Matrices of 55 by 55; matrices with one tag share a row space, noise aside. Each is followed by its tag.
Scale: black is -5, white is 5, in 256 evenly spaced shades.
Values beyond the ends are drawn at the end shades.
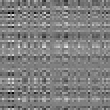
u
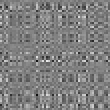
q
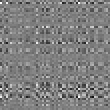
q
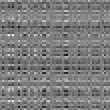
u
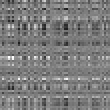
u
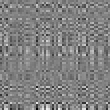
q
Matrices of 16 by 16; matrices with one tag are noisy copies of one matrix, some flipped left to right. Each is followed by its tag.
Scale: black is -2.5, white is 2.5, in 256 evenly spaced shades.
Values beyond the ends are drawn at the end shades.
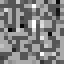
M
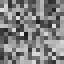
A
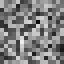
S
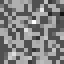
S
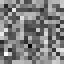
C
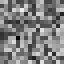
A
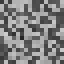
S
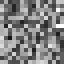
A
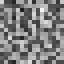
M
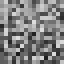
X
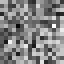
A
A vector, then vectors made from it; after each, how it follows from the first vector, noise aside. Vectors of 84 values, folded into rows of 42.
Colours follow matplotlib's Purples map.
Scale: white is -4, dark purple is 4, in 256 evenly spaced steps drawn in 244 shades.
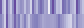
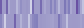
partly zeroed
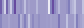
partly zeroed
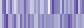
sign-scrambled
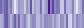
sign-scrambled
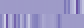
partly zeroed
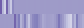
partly zeroed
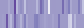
partly zeroed
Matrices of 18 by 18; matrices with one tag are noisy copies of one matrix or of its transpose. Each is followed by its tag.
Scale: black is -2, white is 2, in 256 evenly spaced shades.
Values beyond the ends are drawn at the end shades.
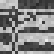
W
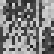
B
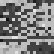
B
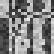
W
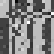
W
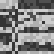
W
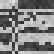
W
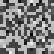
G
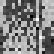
B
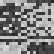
B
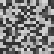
G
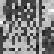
B
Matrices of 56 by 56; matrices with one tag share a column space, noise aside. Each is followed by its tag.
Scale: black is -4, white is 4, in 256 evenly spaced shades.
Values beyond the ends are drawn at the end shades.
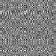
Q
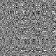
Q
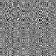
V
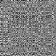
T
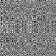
T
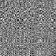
V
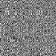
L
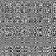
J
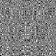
L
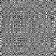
T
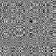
J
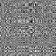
J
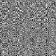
V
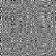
T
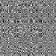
J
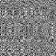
L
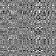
Q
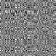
Q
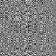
T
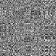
L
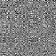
T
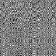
V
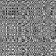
L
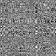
J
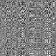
V
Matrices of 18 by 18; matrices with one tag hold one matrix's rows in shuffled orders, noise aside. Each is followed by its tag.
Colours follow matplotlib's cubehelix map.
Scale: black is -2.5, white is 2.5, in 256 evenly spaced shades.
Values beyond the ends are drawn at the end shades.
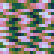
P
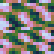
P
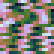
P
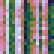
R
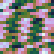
P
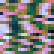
P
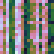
R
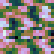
P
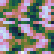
P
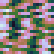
P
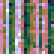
R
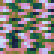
P
